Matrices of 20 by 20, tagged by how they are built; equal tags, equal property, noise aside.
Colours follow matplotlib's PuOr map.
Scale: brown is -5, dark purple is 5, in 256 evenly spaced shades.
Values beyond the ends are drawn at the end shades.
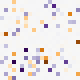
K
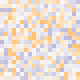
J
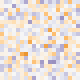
J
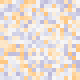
J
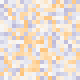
J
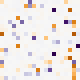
K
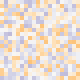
J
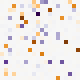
K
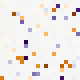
K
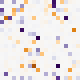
K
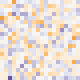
J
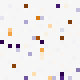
K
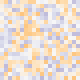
J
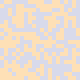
J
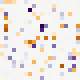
K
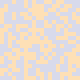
J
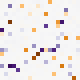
K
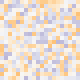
J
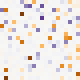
K
